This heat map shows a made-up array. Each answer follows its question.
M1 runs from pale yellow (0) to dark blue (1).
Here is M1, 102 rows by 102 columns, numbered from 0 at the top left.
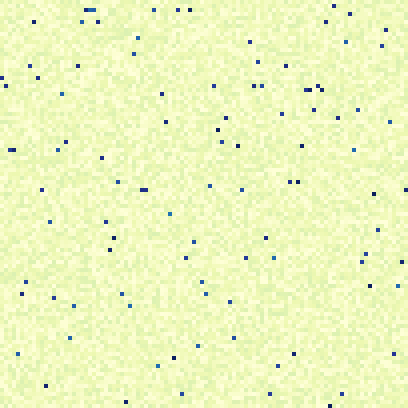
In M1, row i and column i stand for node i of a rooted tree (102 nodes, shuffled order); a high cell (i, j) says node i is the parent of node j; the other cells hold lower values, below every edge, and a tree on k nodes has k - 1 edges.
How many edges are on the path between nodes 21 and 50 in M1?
7
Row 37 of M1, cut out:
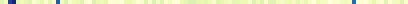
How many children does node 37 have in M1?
4
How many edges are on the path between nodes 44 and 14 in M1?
3
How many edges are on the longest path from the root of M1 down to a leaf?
8
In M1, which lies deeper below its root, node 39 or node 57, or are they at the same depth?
the same depth
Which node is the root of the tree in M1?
37
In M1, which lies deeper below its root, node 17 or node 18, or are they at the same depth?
node 17
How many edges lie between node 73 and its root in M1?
2
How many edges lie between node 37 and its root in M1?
0
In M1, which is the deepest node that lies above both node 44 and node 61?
2
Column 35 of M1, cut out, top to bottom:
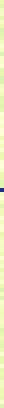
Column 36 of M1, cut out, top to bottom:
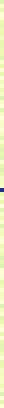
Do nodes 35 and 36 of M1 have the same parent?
yes
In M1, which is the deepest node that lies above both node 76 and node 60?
2
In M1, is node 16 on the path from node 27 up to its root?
no
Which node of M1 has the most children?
2
